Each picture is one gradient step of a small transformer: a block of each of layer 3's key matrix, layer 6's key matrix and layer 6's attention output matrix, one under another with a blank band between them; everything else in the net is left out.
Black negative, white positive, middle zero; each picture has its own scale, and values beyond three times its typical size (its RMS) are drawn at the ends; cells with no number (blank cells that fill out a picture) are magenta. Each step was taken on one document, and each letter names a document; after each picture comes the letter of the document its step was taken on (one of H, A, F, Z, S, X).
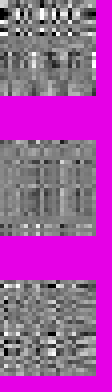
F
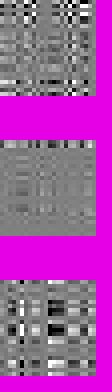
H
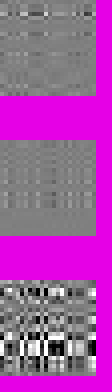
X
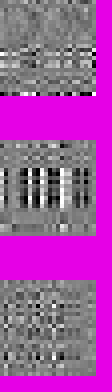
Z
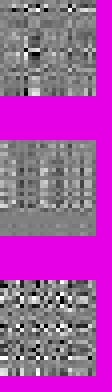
Z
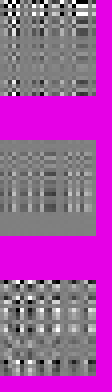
H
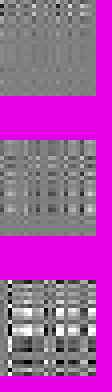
H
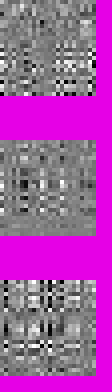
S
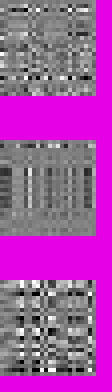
Z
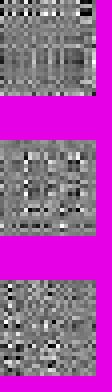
F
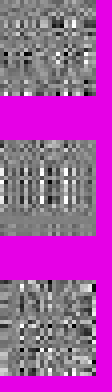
Z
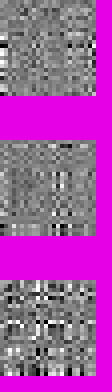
Z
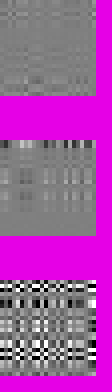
X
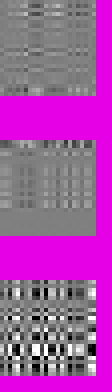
X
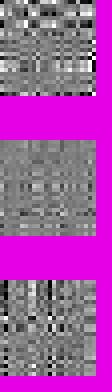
S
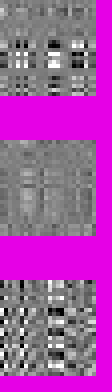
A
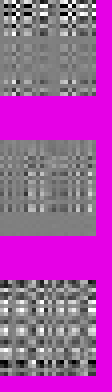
H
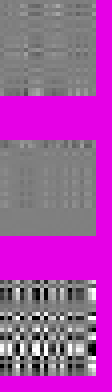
X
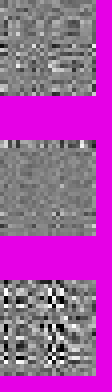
S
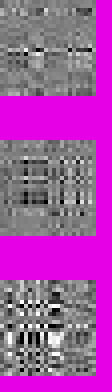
Z
